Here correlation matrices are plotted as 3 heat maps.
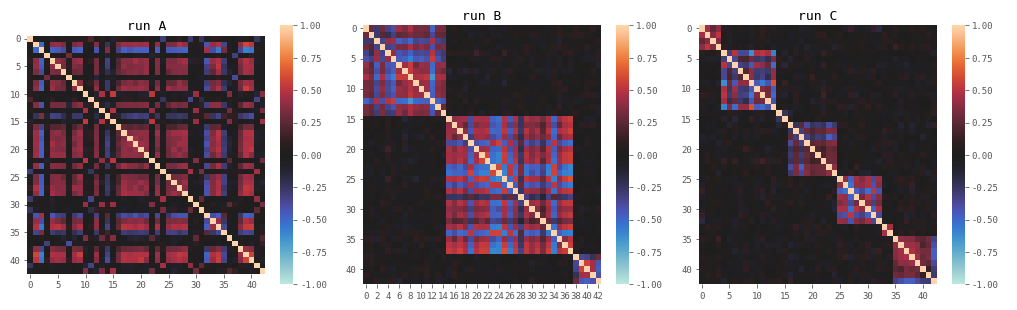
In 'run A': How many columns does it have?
43
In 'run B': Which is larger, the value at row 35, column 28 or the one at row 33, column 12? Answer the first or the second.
the second
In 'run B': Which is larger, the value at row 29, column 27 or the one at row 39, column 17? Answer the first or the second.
the first
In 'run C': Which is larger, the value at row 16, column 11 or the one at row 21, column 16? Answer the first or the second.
the first
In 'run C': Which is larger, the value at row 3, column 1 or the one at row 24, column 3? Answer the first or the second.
the first
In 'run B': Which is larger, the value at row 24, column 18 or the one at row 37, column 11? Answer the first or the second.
the second
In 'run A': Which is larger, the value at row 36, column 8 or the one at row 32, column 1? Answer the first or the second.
the first
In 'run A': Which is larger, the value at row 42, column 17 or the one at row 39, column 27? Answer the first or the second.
the second
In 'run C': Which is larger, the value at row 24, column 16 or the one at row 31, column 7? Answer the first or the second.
the second
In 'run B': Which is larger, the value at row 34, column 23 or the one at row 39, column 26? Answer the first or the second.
the first
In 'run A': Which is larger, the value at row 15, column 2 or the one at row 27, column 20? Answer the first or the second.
the second
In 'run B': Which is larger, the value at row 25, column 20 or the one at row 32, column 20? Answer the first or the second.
the first
